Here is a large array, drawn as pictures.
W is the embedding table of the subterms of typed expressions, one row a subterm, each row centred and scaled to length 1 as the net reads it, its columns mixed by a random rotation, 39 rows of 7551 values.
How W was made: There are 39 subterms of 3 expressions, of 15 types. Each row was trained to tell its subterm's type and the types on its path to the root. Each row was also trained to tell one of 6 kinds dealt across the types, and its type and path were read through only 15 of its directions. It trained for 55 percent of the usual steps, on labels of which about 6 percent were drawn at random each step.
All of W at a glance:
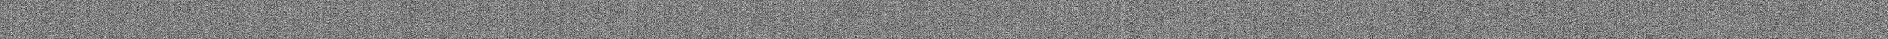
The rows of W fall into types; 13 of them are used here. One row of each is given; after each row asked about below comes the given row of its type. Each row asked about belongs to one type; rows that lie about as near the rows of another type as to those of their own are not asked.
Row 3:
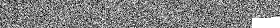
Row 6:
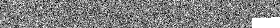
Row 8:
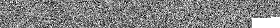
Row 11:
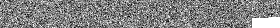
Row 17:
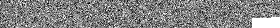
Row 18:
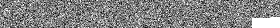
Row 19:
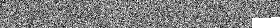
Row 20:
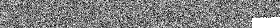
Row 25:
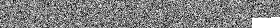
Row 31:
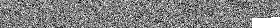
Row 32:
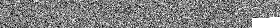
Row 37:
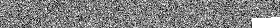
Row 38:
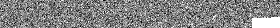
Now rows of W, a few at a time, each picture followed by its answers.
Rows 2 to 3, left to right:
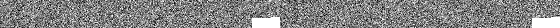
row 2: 32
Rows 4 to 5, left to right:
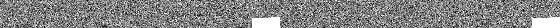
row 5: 8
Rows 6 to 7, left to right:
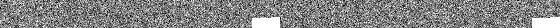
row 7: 17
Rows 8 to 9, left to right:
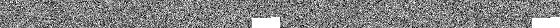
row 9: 17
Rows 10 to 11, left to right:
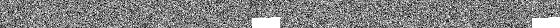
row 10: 17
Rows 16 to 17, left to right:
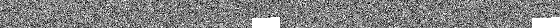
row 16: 31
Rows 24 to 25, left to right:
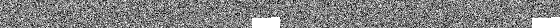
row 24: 31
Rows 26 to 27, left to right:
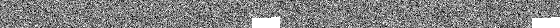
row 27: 19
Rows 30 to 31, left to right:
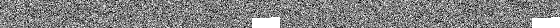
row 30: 18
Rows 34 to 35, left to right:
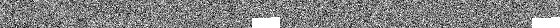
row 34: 32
